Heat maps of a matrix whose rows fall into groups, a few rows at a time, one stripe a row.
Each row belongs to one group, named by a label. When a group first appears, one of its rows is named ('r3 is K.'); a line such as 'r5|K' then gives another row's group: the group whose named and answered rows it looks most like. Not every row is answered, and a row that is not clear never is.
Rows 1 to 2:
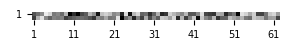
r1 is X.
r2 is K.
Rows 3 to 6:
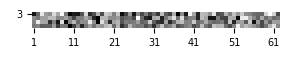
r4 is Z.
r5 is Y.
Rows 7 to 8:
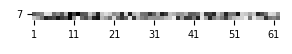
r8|K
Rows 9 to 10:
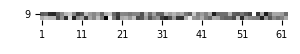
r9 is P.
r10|Y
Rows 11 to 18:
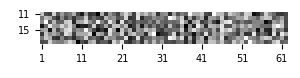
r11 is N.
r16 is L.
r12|K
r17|K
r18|Z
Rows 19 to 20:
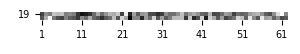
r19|X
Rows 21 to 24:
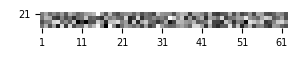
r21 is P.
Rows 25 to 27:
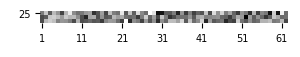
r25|L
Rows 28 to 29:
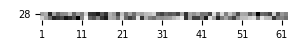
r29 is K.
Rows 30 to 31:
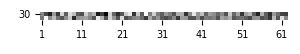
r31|L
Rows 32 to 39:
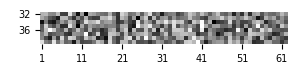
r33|N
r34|P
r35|Y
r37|X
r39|N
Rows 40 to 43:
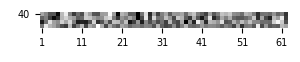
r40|N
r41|P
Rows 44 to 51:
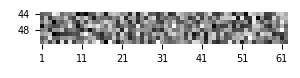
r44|X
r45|L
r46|Y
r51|P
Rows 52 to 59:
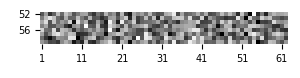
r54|L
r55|X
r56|N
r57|Z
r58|P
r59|N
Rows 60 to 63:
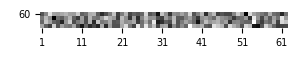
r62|Y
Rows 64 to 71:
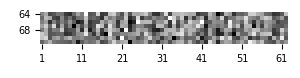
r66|N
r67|N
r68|X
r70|L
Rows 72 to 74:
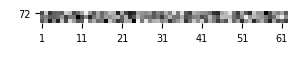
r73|X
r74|P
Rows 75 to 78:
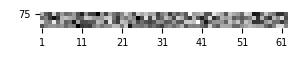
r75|N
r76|P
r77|N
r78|X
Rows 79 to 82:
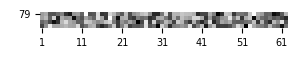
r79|X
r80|N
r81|P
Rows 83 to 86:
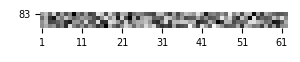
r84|L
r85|X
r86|Y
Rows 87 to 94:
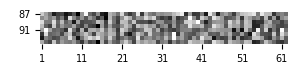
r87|K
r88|Y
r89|N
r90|N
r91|Y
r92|L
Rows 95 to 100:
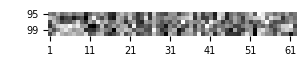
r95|Z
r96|K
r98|Z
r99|Z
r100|Z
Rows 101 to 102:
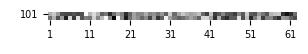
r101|K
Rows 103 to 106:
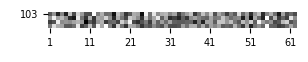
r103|P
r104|Y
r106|Y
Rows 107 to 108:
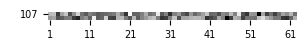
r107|L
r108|X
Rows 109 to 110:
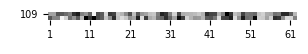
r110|X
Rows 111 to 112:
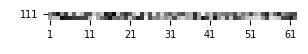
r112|K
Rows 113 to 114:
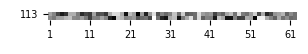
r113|N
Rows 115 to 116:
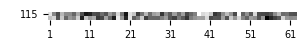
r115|N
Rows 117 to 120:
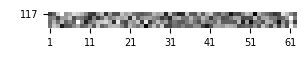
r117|Z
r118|X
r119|P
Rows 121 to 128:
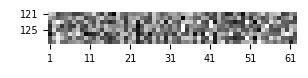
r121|K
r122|P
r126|Z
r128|Z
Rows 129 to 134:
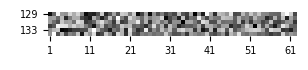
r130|N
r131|P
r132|Z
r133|K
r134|L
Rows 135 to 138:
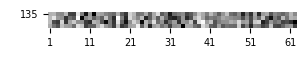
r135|Y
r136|Y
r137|N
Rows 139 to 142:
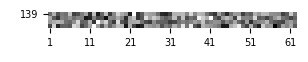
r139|X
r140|N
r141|Y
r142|L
